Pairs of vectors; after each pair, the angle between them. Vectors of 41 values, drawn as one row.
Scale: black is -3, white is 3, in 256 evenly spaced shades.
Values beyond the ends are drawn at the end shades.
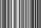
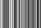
partly aligned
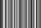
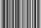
nearly opposite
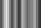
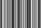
partly aligned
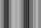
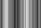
nearly opposite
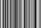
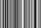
nearly parallel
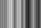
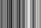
nearly opposite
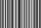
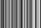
orthogonal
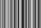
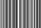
partly opposed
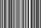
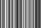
orthogonal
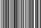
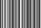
partly opposed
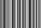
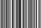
partly aligned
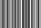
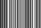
orthogonal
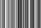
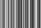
nearly parallel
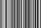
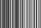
partly opposed
